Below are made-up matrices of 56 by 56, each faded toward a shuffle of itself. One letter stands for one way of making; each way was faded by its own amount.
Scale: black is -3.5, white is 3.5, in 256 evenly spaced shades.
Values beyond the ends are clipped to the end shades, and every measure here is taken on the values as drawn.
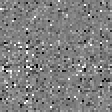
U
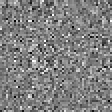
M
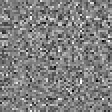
M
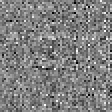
M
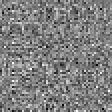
M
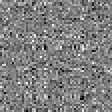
M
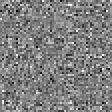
M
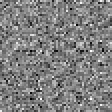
M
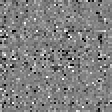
U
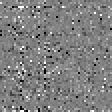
U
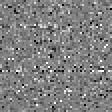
U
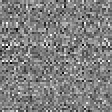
M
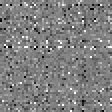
U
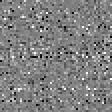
U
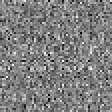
M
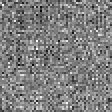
M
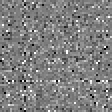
U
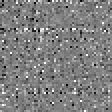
U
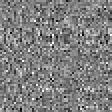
M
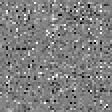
U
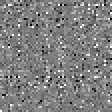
U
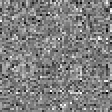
M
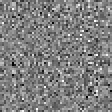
M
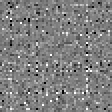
U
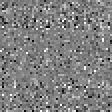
U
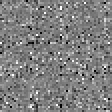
U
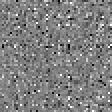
U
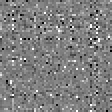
U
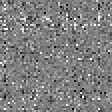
U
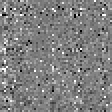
U
